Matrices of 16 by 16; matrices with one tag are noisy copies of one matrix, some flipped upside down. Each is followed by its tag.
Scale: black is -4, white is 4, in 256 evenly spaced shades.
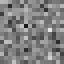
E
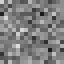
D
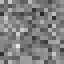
D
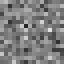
E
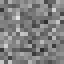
D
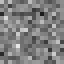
D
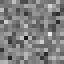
E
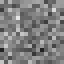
D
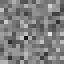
E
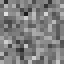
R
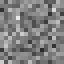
D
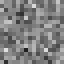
R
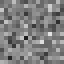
E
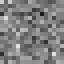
D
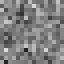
R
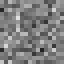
D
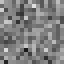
R
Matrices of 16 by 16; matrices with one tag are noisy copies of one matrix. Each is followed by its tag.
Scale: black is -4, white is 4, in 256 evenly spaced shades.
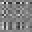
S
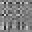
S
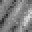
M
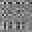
S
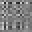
S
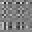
S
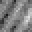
M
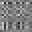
S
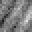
M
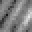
M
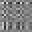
S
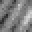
M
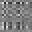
S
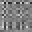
S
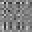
S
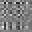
S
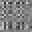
S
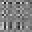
S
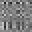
S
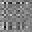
S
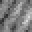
M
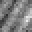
M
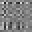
S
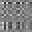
S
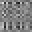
S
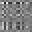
S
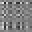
S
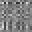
S
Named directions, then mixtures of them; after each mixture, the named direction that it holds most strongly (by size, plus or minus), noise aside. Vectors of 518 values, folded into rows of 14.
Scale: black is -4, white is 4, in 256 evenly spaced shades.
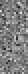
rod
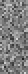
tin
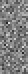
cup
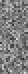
tin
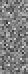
cup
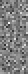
cup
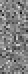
rod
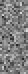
tin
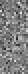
rod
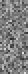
tin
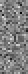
rod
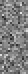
tin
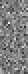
cup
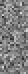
tin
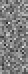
cup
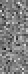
rod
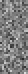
tin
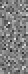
cup
